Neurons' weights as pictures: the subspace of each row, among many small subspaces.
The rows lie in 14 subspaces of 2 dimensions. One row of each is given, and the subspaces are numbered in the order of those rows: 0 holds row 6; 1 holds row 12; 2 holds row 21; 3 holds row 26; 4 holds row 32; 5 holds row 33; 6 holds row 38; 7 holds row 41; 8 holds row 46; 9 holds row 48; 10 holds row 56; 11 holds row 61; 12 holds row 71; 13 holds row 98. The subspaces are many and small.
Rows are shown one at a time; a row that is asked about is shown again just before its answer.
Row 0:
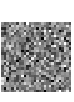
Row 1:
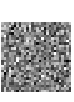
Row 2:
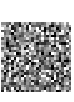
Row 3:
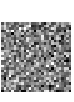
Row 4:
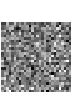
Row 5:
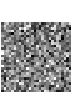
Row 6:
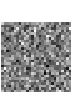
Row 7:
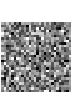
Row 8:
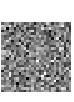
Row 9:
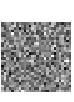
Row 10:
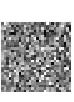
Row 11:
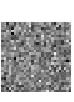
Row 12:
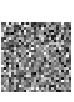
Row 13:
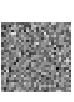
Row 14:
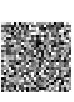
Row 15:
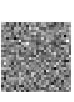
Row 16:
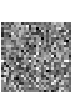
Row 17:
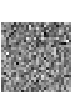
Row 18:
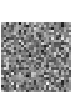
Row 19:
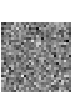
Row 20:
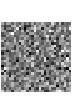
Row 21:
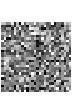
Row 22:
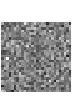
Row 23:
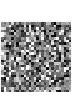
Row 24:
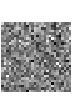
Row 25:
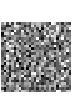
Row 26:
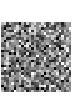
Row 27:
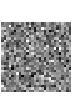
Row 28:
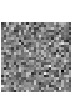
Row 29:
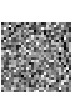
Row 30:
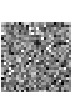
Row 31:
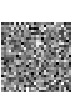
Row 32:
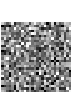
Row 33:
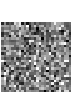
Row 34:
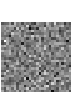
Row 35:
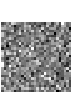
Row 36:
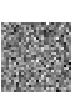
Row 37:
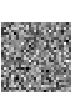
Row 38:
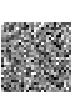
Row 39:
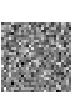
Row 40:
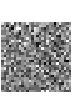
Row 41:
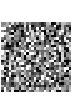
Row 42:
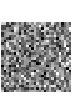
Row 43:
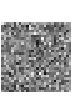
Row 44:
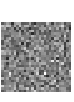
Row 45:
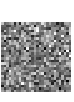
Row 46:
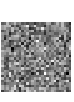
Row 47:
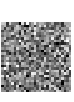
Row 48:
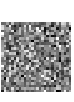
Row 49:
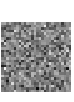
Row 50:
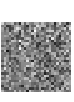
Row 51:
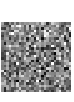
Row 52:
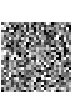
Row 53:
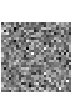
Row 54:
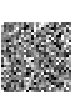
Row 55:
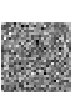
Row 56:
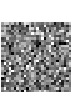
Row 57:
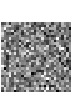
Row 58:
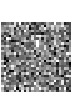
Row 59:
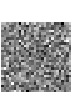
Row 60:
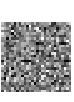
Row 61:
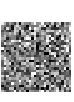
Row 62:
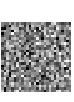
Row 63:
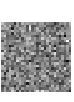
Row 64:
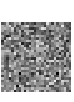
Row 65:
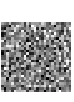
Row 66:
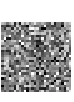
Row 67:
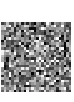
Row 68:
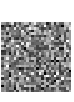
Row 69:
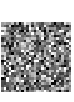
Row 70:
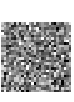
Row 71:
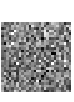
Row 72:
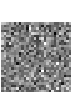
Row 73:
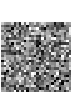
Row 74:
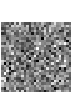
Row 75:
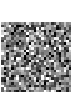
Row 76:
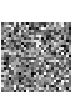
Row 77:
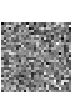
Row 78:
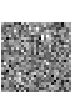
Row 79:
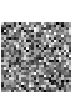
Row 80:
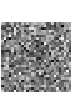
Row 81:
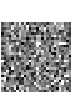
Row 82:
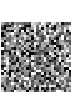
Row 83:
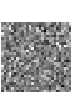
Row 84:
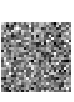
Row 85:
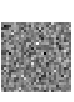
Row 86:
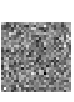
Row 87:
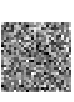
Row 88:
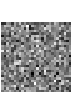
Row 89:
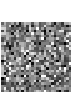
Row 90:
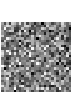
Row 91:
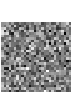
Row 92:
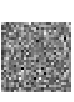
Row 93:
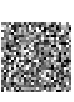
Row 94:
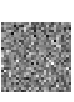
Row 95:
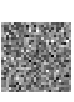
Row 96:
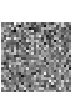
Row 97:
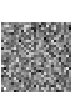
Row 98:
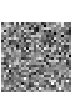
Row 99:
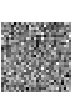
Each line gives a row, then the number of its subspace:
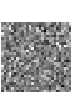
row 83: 9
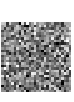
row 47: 1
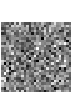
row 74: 10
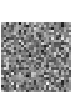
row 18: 1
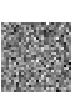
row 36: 12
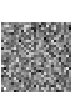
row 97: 11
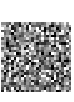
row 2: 9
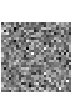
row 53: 13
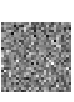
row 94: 0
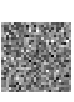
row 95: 13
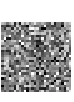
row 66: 2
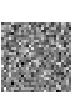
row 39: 9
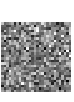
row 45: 13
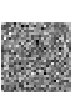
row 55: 8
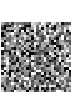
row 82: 11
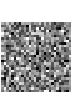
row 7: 5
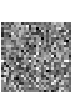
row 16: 5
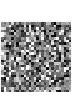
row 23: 7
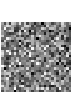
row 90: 3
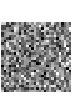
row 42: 9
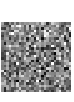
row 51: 12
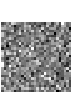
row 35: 9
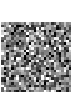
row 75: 5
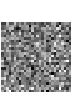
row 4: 6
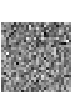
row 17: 12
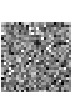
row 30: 10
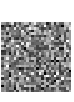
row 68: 4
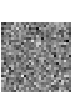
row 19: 7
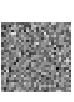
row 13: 11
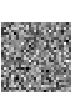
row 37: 13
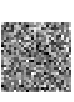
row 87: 11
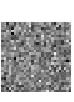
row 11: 6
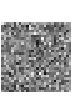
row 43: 8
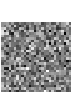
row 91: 13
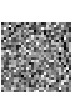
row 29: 10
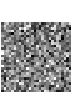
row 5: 6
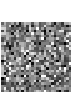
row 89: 10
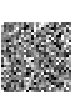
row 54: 6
